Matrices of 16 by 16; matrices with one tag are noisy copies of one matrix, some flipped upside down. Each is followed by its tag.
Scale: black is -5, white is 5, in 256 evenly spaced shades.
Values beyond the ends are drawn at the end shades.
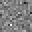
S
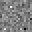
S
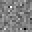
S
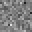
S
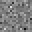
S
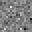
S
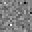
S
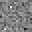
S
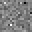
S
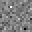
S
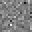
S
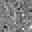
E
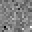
E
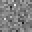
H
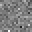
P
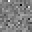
P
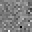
P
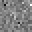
E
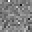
P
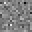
S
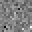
E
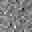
H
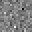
H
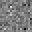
S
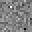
S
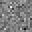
S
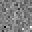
E
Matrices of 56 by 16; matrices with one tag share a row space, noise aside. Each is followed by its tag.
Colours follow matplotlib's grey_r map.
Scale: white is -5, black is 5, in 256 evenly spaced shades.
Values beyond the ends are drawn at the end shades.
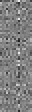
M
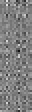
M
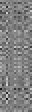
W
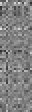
W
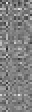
W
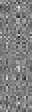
M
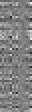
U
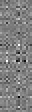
M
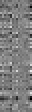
U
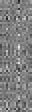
M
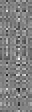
M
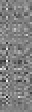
W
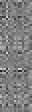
W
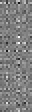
M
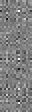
M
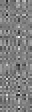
M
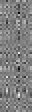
M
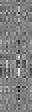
M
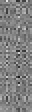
M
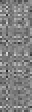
W
